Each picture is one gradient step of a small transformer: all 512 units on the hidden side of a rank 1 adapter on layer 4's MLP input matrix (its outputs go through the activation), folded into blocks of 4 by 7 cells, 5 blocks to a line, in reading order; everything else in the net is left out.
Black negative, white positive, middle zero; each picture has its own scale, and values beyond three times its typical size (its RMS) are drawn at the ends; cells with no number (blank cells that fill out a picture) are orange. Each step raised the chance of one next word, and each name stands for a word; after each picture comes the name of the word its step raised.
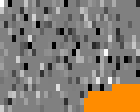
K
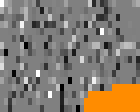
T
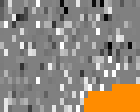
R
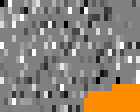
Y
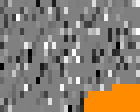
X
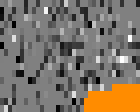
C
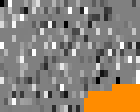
Y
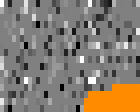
T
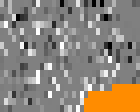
R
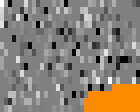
K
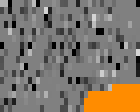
C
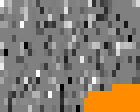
T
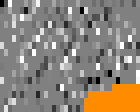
Y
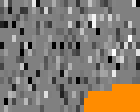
C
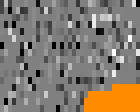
C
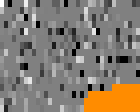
K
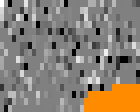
K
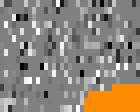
R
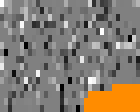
T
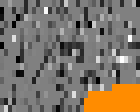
C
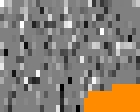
T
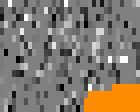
T
